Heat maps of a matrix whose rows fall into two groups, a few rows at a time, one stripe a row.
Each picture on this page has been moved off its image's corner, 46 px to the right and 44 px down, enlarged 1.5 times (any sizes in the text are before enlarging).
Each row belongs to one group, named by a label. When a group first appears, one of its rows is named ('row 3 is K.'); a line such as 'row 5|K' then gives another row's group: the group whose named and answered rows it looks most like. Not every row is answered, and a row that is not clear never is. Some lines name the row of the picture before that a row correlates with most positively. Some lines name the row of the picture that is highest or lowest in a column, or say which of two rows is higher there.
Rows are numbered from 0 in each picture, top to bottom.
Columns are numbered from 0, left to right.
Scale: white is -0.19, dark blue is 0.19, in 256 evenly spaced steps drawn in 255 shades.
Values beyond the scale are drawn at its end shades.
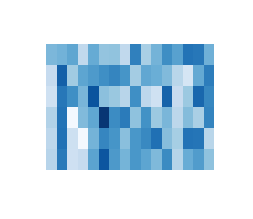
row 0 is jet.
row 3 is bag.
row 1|bag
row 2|jet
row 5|bag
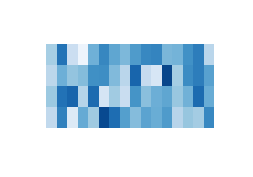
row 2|jet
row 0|bag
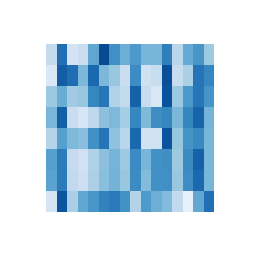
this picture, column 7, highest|7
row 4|jet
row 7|bag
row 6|jet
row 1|jet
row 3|jet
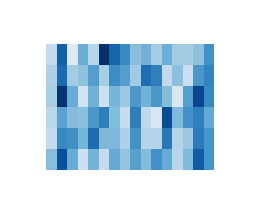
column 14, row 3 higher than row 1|Yes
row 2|jet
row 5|jet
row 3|jet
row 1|bag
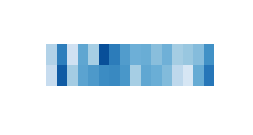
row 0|bag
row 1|bag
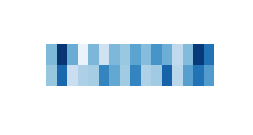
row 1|jet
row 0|jet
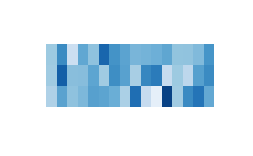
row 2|jet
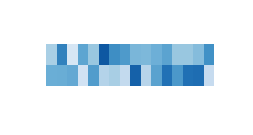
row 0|bag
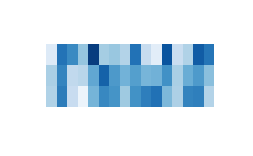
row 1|bag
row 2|bag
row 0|jet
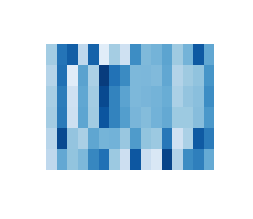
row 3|bag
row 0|jet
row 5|jet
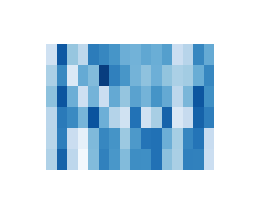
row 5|bag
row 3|jet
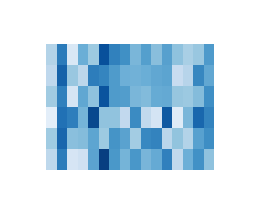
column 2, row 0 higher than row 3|No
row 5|bag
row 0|bag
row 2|bag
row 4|bag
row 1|bag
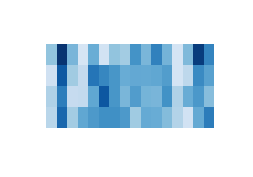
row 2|bag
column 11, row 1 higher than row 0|Yes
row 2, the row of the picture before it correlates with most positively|5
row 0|jet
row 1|bag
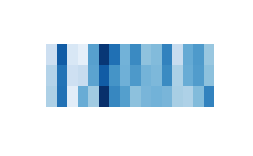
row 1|bag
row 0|bag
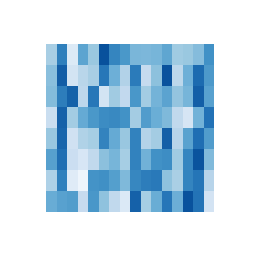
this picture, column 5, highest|0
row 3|bag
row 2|jet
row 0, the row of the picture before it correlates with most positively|2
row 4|jet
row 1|jet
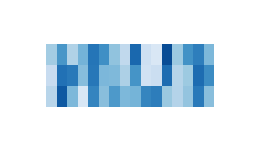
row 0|jet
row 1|jet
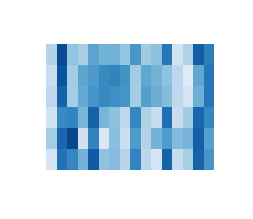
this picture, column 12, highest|4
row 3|jet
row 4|jet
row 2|bag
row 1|bag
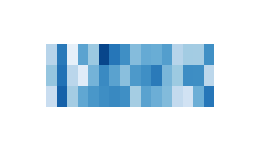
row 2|bag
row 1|bag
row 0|bag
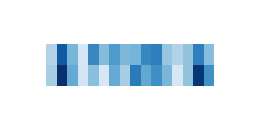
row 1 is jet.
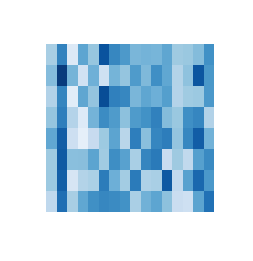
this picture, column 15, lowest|3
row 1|jet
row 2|bag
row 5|bag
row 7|bag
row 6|jet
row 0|bag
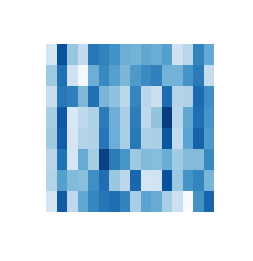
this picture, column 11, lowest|7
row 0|bag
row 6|jet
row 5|bag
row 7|bag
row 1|bag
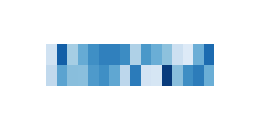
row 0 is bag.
